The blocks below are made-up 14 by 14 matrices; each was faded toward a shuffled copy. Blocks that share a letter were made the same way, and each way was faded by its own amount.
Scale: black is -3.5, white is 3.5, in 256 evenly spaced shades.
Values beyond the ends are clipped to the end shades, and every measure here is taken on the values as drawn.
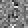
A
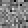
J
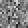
A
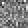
J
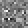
J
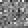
J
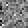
A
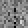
A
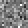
A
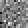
A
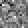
J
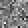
A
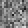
A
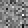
A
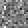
A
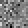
A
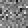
J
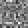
J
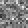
J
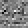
J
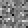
A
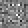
J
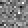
J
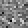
J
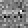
J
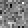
A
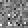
J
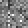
A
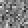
A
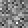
A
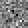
A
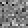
J
